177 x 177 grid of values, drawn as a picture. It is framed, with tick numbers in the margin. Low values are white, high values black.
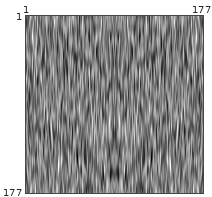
Grain: streaks running down. Mirror symmetry: left to right. Histogram: bell-shaped. Slope: none.
